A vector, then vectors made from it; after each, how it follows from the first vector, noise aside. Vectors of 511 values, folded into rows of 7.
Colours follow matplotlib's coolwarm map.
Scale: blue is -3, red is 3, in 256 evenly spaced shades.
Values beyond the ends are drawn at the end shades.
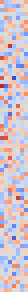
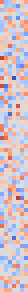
copied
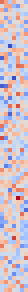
sign-scrambled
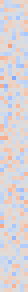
shrunk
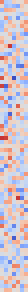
copied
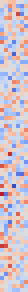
wrapped around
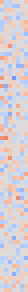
shrunk
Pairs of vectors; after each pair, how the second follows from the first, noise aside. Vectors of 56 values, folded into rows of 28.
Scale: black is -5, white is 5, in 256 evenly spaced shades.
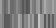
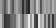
scaled up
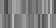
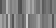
wrapped around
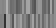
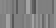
partly zeroed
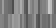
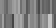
wrapped around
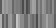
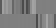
partly zeroed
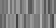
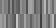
negated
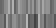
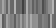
wrapped around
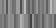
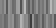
copied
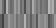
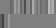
partly zeroed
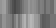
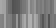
copied
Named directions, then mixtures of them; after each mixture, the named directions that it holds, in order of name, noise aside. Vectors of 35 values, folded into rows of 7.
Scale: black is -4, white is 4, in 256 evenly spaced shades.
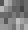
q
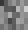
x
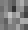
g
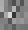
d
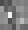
d, g, x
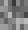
d, g, q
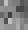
q, x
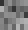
g, q, x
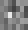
d, g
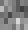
q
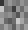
q, x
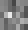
d, g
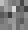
g, x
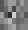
d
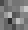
d, x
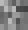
x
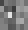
d, g, x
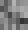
d, g, q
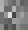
d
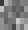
q, x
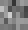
d, g, q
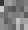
q, x
